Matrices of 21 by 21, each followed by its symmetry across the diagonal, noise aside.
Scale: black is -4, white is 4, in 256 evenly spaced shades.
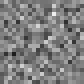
antisymmetric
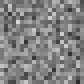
neither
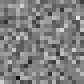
antisymmetric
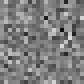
neither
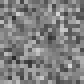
antisymmetric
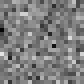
neither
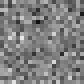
antisymmetric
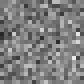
neither
